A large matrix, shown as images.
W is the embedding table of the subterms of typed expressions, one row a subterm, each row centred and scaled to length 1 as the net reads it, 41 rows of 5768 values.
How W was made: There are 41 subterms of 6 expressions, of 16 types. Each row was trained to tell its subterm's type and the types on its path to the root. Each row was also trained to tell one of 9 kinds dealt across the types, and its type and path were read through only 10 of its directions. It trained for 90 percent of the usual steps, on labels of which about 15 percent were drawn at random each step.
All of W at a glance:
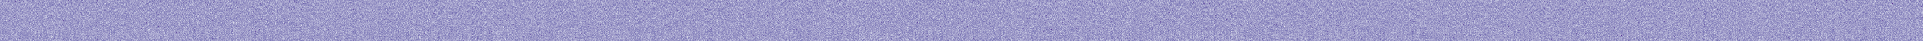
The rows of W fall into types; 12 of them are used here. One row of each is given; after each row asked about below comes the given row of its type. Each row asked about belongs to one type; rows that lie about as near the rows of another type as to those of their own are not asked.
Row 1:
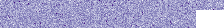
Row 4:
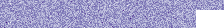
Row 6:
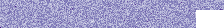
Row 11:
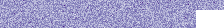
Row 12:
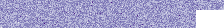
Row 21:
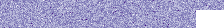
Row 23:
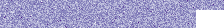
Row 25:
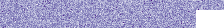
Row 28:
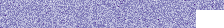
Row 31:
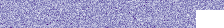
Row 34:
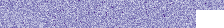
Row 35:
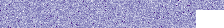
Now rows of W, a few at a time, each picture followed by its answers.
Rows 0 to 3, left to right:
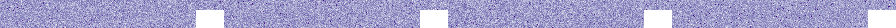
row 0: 23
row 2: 25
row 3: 4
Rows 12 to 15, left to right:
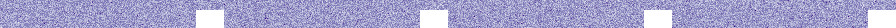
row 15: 25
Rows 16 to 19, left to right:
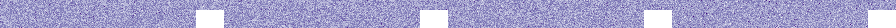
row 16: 4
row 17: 25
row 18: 35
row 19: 31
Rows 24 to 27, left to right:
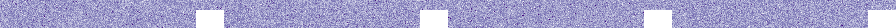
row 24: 6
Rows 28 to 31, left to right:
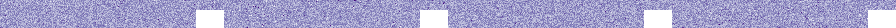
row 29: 23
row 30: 12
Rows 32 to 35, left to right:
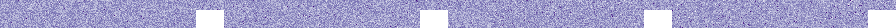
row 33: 31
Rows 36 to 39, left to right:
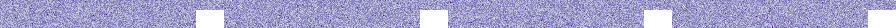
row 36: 31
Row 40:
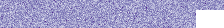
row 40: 23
